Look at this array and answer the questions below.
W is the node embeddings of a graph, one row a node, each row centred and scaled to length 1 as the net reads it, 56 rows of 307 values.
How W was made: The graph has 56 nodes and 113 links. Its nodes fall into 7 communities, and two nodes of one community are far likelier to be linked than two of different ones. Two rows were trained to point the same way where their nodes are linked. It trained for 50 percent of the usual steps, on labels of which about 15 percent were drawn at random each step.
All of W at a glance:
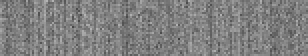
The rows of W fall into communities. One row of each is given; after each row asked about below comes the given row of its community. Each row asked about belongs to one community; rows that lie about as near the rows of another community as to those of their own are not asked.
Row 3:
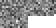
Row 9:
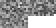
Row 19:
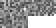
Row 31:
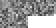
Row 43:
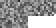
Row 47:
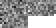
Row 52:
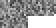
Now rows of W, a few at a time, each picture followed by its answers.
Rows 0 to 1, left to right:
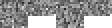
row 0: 47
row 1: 52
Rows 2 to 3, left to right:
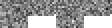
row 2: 52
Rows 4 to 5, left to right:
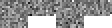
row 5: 52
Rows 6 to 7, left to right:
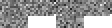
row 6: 3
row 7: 3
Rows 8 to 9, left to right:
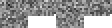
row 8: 19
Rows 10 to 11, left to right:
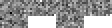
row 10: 52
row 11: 19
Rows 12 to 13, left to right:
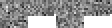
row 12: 19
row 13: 9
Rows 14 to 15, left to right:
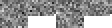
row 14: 43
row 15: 43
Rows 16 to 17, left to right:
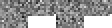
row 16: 52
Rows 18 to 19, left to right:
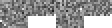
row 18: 31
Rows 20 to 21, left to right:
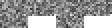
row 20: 31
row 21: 9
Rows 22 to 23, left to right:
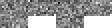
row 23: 47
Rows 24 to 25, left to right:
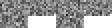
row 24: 31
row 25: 31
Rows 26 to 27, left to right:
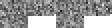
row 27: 19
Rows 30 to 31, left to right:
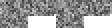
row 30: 19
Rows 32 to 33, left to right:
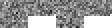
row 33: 43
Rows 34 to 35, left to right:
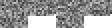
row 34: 9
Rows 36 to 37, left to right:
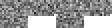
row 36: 43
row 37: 19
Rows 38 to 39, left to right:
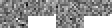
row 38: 31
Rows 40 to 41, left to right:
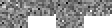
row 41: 3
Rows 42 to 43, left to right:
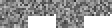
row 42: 52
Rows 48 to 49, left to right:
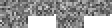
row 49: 9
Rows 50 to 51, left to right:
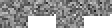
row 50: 43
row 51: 52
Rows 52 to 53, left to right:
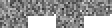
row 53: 43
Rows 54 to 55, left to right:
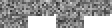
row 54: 31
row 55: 19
